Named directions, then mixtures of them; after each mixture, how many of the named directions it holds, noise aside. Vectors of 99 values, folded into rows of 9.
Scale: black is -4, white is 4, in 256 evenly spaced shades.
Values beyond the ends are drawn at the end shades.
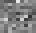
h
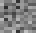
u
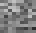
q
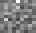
three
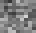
two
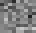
three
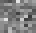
one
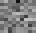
two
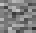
three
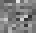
one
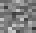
three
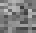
one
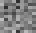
one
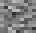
three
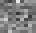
one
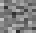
three
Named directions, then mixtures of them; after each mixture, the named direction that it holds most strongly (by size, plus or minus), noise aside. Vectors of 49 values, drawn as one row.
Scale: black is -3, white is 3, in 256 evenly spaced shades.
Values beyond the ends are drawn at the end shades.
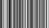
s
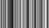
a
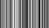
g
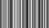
g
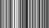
g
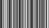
s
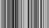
g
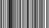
a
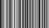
g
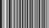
s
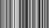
g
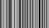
g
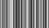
a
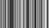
a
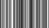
a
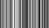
g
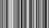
a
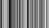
s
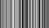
g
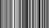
g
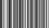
s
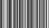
s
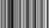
a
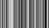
a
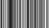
a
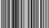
g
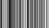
s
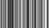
a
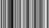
a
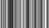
a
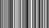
g
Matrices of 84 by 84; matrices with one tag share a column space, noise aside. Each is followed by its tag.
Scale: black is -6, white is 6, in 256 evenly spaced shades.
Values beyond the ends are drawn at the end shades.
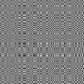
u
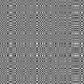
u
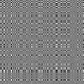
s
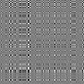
s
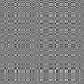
s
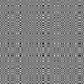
u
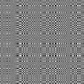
u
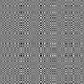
u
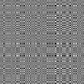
u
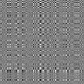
s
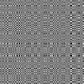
u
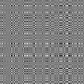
u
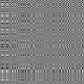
s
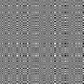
u
